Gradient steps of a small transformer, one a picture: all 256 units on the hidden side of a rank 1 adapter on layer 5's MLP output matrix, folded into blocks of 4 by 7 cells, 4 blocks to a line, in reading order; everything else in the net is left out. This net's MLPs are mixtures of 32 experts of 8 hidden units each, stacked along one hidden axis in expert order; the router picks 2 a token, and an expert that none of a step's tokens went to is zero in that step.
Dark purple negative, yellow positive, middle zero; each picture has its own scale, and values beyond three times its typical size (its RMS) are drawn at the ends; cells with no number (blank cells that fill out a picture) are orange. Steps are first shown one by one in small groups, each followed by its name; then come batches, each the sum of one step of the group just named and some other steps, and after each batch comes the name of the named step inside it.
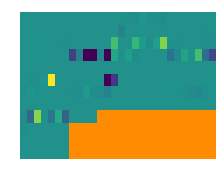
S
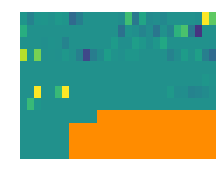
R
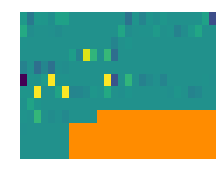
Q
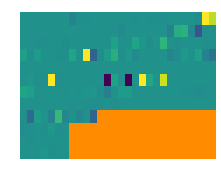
S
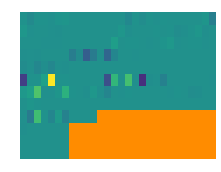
Q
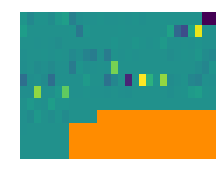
S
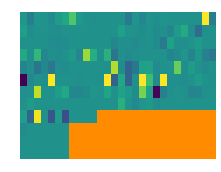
Q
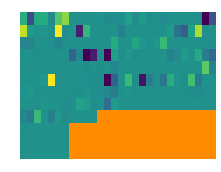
S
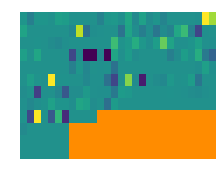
S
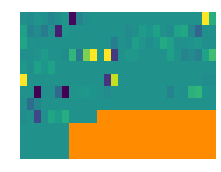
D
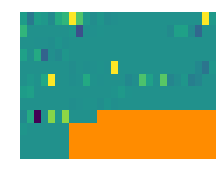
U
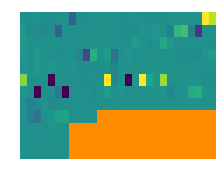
D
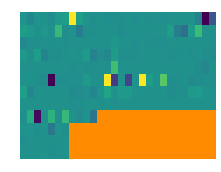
U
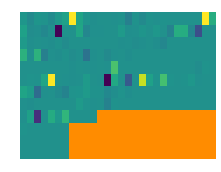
U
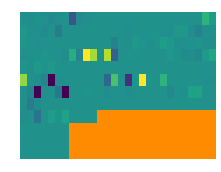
D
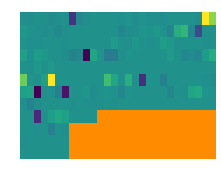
D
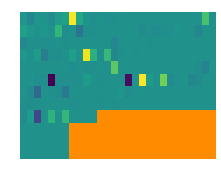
U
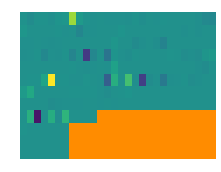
U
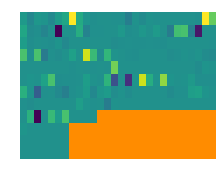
U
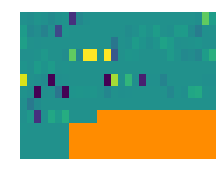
D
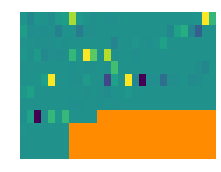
U
